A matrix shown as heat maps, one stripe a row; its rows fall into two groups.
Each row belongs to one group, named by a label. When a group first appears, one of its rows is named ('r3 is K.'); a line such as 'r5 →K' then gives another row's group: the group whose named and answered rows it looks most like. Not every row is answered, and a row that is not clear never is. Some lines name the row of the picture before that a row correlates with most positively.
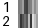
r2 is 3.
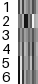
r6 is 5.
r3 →5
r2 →3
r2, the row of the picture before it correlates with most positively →1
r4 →5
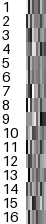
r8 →5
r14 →5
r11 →5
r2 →5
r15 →3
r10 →3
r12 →3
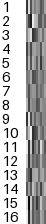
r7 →5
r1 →5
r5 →5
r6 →3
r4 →5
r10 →3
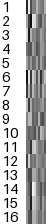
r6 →5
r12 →5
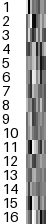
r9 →3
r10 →3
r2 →3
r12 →3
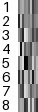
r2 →5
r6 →5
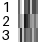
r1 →3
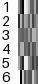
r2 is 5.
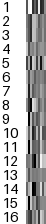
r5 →5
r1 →3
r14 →3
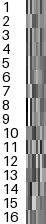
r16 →5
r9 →5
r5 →5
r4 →5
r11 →5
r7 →3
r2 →3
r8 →5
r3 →5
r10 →3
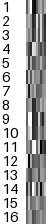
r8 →3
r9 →3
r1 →3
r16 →3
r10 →3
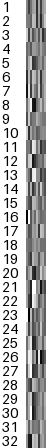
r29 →3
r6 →5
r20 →3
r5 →3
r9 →5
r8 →3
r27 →3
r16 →5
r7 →5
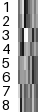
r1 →3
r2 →3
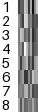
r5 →5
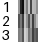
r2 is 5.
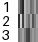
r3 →3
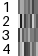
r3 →5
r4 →3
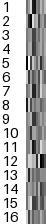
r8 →5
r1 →3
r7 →3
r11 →3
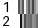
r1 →5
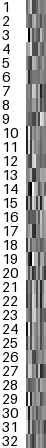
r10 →5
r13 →3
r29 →5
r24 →5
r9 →3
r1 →3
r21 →5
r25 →5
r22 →5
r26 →3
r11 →5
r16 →3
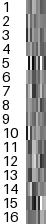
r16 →3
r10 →5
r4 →3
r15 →3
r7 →3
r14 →3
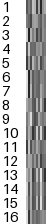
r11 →5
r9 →3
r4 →5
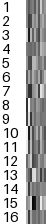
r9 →5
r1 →3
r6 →5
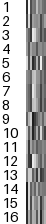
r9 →3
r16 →5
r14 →5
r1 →5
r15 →5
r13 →3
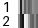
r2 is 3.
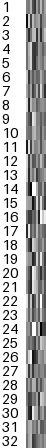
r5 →3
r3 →5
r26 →3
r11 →5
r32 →3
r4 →3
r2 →5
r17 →5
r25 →3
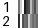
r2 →5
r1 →3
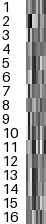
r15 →3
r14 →3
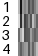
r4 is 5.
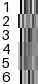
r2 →5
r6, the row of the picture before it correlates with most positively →1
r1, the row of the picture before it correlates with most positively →2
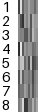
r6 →5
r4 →5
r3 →3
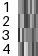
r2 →3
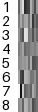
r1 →3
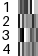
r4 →5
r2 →5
